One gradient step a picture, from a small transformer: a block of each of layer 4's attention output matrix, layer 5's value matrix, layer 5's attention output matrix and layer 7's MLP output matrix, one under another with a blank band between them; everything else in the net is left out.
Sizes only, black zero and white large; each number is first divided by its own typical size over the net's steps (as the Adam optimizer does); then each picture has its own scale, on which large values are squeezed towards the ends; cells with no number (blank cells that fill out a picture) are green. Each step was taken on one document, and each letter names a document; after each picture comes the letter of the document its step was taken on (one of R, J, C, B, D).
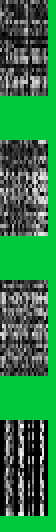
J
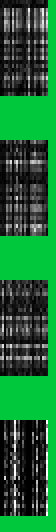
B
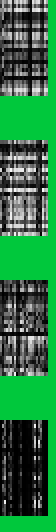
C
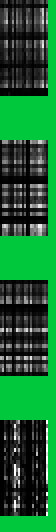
B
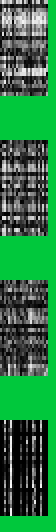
C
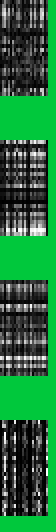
B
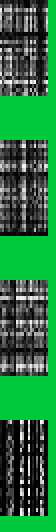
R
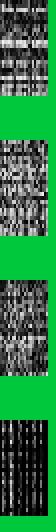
C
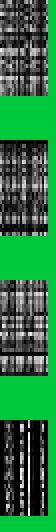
R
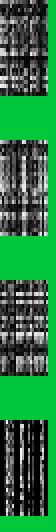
R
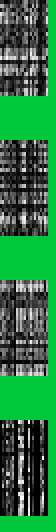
R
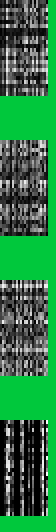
J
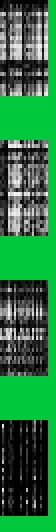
C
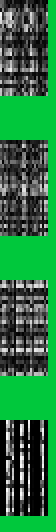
R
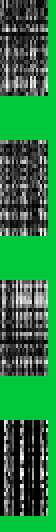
R
